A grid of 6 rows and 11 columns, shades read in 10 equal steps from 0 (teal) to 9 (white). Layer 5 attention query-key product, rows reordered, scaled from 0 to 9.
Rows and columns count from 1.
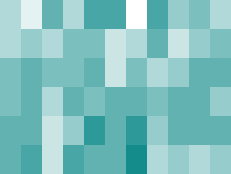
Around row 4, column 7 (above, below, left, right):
4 1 3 4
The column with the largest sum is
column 3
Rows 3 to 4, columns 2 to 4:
3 4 4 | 3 6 3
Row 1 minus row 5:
3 5 -4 1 1 -1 8 -3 2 1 3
